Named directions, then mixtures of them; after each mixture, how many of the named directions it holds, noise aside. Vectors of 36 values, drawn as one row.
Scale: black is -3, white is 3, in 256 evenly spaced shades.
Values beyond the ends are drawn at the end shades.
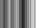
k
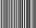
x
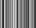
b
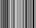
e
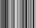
two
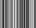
three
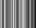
two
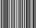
two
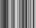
two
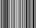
two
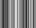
three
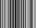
three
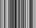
three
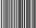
one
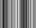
three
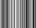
three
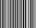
one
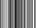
one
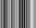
two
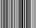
two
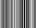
three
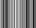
three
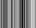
two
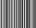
one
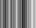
one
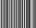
one
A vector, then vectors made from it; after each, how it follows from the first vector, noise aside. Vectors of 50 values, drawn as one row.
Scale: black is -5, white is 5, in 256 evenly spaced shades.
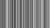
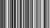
scaled up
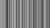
negated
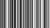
scaled up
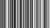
scaled up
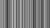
negated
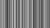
negated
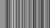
negated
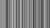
negated
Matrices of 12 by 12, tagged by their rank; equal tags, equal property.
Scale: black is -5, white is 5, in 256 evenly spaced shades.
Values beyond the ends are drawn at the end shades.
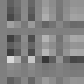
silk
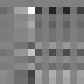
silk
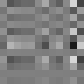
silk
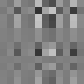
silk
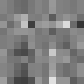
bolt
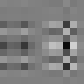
silk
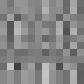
bolt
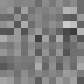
bolt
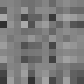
bolt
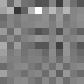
bolt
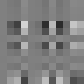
silk
